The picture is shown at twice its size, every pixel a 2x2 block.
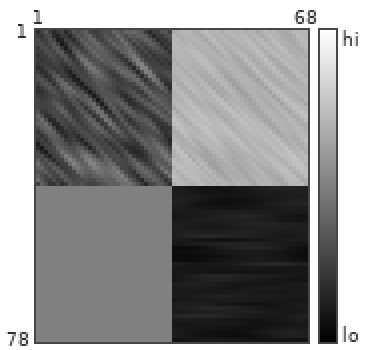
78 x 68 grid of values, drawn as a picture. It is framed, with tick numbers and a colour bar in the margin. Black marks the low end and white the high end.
The table splits into 2 rows of 2 panels. Panel 1,1: low, slanting down to the right. Panel 1,2: high, slanting down to the right, faint in contrast. Panel 2,1: middling, flat. Panel 2,2: very low, streaked across, faint in contrast.
